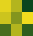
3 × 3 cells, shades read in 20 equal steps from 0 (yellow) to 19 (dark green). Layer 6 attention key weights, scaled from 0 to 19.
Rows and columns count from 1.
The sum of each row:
25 12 35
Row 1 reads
1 5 19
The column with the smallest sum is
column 1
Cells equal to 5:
2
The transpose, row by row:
1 3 14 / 5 9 5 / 19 0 16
